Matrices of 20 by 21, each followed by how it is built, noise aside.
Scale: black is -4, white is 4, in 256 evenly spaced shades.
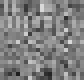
low rank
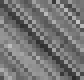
Toeplitz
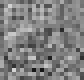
low rank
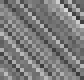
Toeplitz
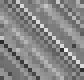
Toeplitz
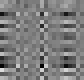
low rank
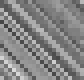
Toeplitz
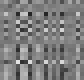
low rank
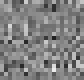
low rank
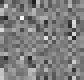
low rank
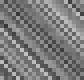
Toeplitz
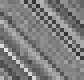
Toeplitz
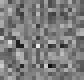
low rank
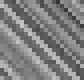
Toeplitz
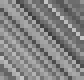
Toeplitz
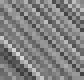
Toeplitz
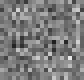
low rank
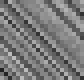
Toeplitz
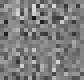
low rank
